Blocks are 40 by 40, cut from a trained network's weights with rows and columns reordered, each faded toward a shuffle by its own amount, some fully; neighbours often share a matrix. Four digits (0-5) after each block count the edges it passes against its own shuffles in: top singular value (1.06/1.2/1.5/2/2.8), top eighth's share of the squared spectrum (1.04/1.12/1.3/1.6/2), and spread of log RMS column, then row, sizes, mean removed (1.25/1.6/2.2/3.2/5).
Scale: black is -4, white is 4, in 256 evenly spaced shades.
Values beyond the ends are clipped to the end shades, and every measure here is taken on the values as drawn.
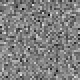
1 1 0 0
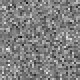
0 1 0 0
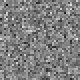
0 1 0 0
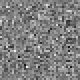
2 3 1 2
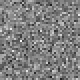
0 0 0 0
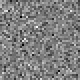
0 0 0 0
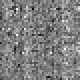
2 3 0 2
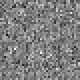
1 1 0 0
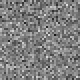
1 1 0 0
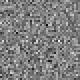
2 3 0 2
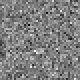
0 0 0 0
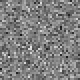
0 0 0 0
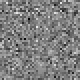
2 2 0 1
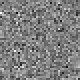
2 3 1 1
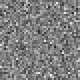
2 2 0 0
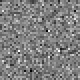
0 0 0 1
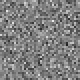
2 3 1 1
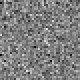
0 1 0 0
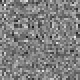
3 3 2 2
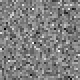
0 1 0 0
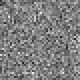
0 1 0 0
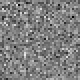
0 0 0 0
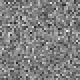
1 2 0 0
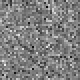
1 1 0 0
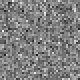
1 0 0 0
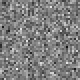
1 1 0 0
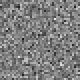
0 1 0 0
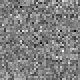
2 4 2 1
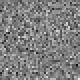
2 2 0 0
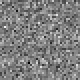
1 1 0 0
